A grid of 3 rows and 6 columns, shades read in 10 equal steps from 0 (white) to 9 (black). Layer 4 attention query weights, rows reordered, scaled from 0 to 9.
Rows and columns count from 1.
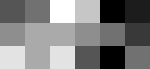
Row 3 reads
1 3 1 6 9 5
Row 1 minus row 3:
5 2 -1 -4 0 3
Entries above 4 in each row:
4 2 3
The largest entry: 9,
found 2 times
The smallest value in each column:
1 3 0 2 5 5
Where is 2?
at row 1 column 4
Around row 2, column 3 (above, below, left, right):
0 1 3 4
